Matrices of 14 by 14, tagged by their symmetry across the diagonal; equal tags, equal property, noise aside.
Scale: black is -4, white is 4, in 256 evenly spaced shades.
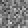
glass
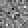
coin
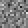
glass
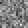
glass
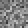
coin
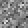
coin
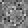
coin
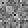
coin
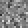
glass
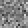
glass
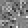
coin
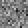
glass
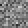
glass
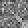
coin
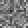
coin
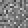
coin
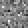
glass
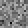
glass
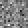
glass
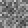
coin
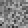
glass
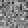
glass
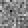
coin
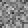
coin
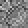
coin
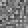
coin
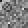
coin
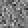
glass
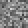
glass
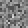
glass
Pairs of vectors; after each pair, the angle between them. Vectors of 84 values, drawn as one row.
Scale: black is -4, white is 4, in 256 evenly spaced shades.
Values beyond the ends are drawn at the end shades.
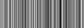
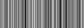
nearly parallel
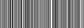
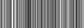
orthogonal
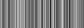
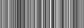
nearly opposite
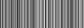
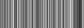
partly opposed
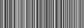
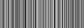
nearly opposite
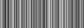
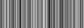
nearly opposite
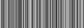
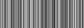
orthogonal
